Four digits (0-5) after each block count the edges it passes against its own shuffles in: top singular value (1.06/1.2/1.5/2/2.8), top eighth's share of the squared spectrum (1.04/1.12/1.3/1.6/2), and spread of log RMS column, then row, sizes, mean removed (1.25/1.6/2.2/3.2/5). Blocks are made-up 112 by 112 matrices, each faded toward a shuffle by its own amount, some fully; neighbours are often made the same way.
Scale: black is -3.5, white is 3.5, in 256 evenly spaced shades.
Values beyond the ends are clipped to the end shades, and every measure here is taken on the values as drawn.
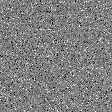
1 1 0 0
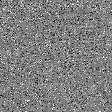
2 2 1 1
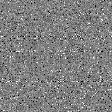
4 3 1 2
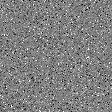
1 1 0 0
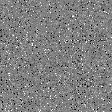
3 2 1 1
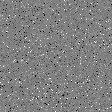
0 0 0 0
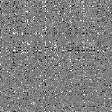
4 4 2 3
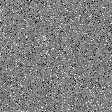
0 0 0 0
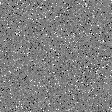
0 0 0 0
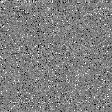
3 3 2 1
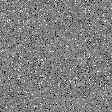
3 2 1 1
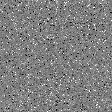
2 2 1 0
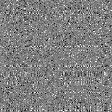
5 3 2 2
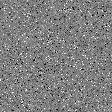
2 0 0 0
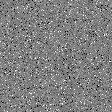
2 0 0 0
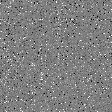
1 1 1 1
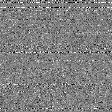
2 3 0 4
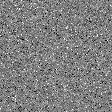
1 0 0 0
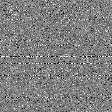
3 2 0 3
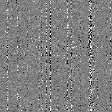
3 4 4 2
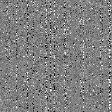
2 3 4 1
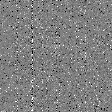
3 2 2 1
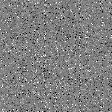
1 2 2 1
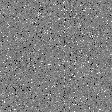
1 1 1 0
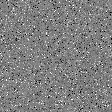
0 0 0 0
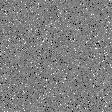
0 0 0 0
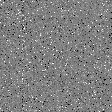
1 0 0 0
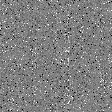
1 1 1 0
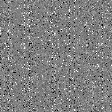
2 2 3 1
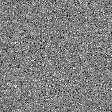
0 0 0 2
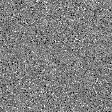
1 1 0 2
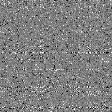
4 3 1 3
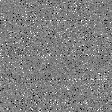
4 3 1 2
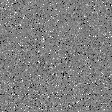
3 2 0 1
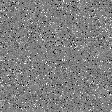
3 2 0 1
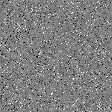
2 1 0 0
